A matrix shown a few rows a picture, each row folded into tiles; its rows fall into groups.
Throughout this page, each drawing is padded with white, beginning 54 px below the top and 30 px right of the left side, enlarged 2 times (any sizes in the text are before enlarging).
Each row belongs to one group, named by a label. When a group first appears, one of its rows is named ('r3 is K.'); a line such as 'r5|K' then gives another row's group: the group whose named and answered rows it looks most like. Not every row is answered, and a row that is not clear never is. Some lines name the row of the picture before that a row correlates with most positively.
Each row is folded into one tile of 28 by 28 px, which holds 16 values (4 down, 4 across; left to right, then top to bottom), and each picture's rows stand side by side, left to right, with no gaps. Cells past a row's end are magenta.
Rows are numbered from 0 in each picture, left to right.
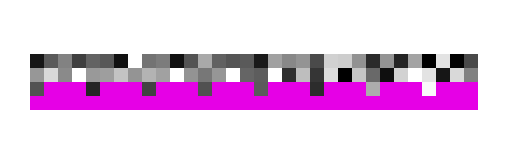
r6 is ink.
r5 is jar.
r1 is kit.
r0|jar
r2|kit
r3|kit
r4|jar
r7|ink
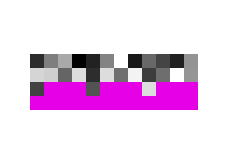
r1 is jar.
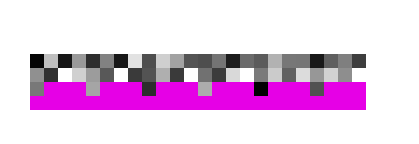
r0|ink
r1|ink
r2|jar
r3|ink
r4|jar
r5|jar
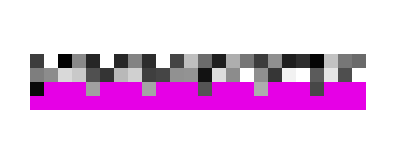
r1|ink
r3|jar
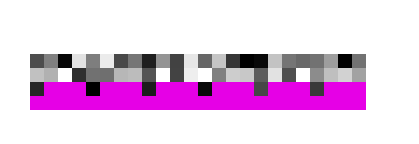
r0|kit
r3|kit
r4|jar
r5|kit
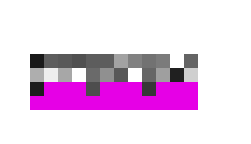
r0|jar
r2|jar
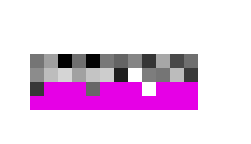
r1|jar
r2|ink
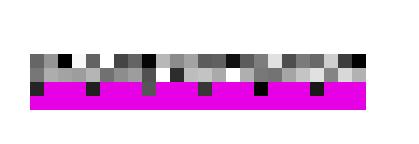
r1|kit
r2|jar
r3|kit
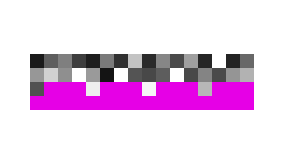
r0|jar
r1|ink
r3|ink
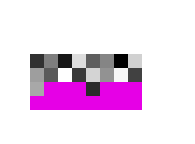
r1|kit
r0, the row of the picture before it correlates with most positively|1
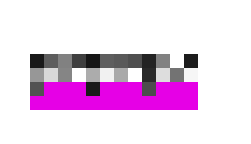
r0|jar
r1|jar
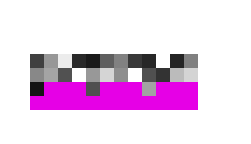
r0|jar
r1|jar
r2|ink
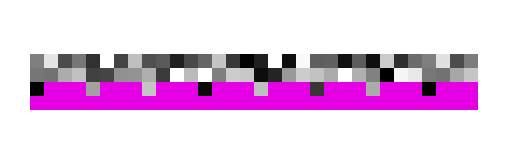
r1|ink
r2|ink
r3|kit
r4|ink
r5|kit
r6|ink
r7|kit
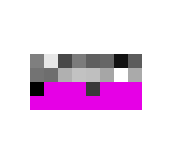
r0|kit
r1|kit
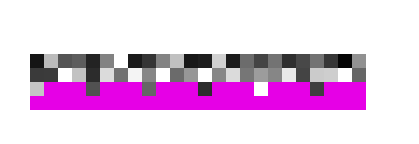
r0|ink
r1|jar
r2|jar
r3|kit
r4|ink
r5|kit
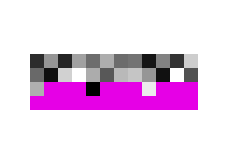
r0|ink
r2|ink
